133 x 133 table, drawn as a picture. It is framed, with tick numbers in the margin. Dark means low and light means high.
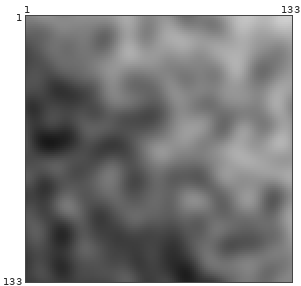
The top right is the ninth with the highest average. No row or column stands out. There is an overall slope up to the top right. On average the colour sits 40% of the way up the scale.
